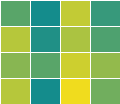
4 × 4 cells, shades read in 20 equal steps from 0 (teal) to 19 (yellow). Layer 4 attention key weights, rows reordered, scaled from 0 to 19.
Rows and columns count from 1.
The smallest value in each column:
6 0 13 3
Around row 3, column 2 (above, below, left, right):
1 0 10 16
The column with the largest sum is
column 3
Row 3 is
10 6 16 11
